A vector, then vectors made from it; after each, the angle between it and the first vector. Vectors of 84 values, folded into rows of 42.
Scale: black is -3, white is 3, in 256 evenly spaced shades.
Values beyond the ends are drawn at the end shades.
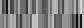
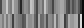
partly opposed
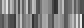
nearly opposite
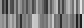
nearly parallel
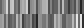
nearly opposite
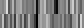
partly opposed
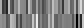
nearly parallel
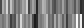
nearly opposite
